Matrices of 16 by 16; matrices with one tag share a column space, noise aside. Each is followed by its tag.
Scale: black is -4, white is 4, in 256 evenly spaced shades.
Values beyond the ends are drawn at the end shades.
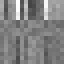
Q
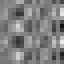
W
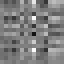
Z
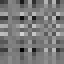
Z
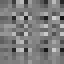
Z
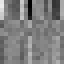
Q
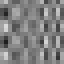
W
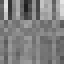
Q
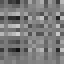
Z
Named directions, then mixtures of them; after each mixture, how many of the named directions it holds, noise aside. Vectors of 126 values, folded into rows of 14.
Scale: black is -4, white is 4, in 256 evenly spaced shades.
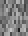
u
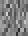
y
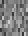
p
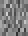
one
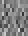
two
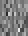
two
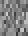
one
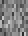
one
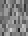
one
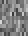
two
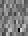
three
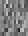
two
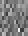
three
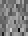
two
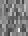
one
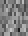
one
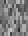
one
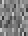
one
